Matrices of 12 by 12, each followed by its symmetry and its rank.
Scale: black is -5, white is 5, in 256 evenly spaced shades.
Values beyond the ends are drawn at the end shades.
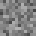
neither, full rank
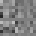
neither, rank two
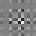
symmetric, rank one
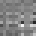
neither, rank two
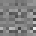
neither, rank two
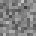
neither, full rank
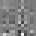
neither, rank two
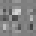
neither, rank two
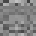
neither, rank two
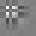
symmetric, rank one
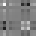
symmetric, rank one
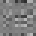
neither, rank two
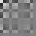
symmetric, rank one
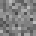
neither, full rank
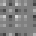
symmetric, rank one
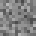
neither, full rank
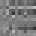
neither, rank two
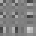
symmetric, rank one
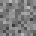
neither, full rank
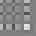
symmetric, rank one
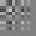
symmetric, rank one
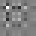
symmetric, rank one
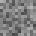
neither, full rank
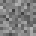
neither, full rank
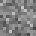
neither, full rank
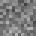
neither, full rank
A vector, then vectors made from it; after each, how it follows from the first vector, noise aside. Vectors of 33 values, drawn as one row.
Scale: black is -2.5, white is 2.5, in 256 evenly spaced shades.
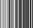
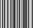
sign-scrambled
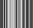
wrapped around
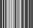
wrapped around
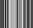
wrapped around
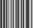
sign-scrambled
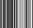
wrapped around
